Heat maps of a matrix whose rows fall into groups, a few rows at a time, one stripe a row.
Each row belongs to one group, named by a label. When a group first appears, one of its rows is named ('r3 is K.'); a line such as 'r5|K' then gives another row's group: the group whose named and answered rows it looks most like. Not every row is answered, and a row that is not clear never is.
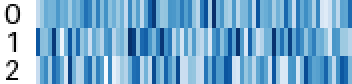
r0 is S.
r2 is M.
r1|M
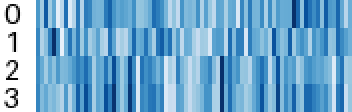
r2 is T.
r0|T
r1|M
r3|T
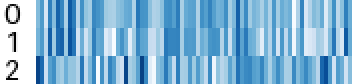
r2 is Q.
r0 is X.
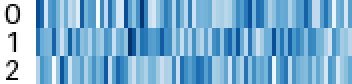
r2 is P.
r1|M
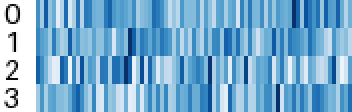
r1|M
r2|P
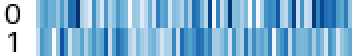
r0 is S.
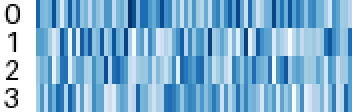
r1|P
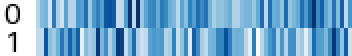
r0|T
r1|S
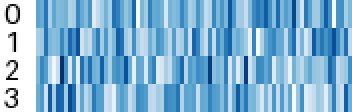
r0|T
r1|S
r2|P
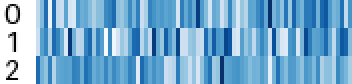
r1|M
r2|T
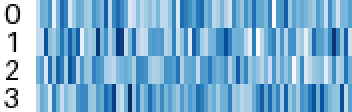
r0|P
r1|S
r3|T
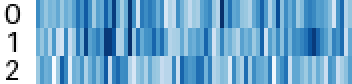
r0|T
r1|T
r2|P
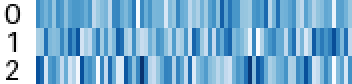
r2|Q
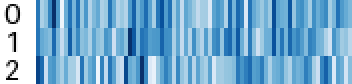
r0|M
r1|M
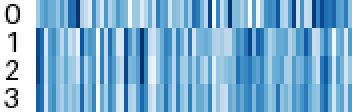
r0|S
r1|Q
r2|Q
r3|Q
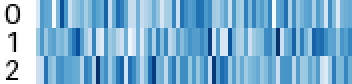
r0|P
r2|S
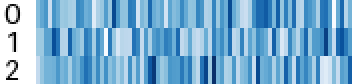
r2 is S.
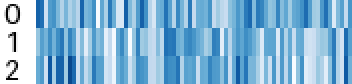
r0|Q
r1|X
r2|X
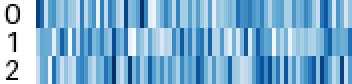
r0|Q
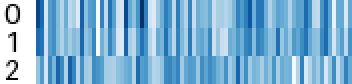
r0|Q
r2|X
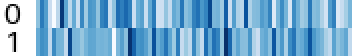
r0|P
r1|M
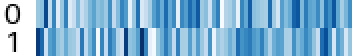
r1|Q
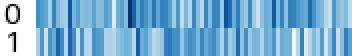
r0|M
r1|X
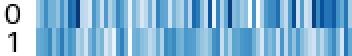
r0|S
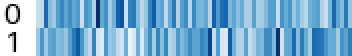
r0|S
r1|S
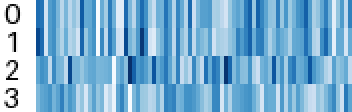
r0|Q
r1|Q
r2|M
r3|X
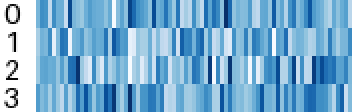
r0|M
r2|S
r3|T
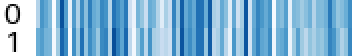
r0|P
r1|P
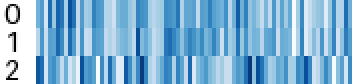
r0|X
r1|X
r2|Q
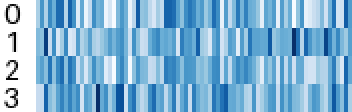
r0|X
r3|S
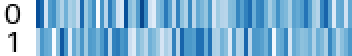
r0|Q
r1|P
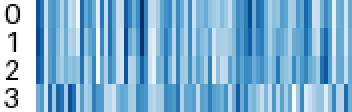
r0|Q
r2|Q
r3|X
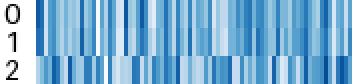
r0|Q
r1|Q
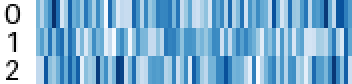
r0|M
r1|X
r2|S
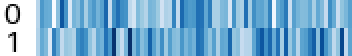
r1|T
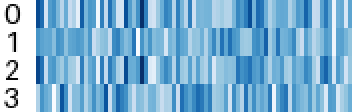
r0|Q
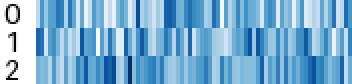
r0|X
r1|Q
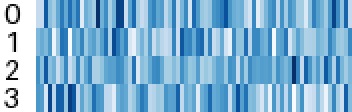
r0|S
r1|P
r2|T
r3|X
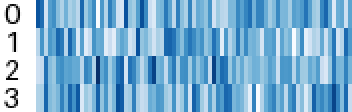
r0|Q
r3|S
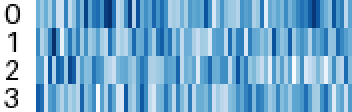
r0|T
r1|M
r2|X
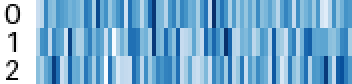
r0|S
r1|M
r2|M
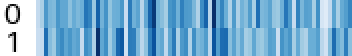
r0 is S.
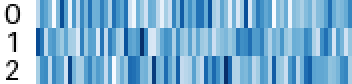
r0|P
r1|Q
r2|M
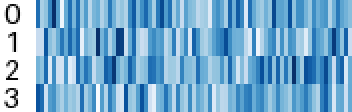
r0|M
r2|T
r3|Q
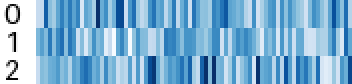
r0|S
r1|X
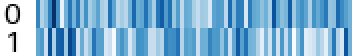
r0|M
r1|X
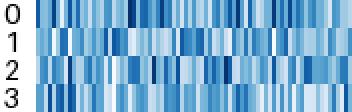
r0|M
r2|M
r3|X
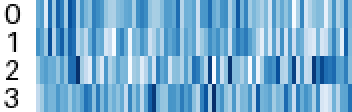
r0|X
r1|X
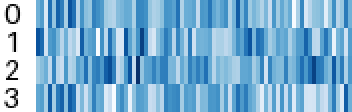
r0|X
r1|Q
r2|T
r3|X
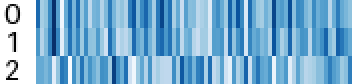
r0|M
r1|M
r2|P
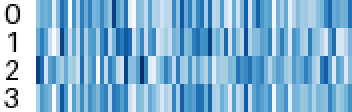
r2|Q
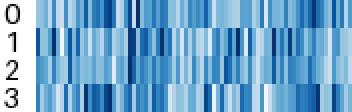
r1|M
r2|M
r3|T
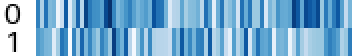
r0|T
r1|P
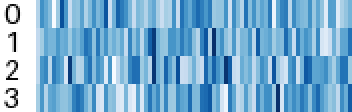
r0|P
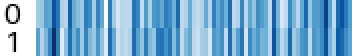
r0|M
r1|M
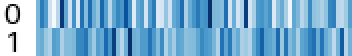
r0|P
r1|T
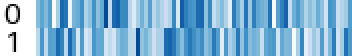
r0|P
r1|X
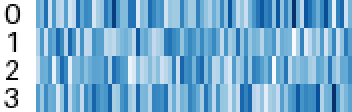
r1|X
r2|P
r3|T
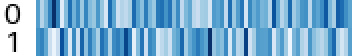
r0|M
